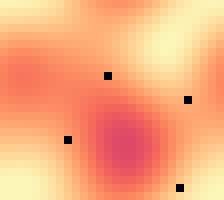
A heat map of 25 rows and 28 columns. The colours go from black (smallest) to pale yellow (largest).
The middle left is the calmest part. No regular stripes run through it. The values are skewed, with a long tail toward low values. On average the colour sits 80% of the way up the scale. Four lone cells stand out, each far lower than its neighbours.
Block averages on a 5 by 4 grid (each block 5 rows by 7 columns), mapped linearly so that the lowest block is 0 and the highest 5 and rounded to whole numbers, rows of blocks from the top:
4345 / 2244 / 2122 / 3103 / 5214
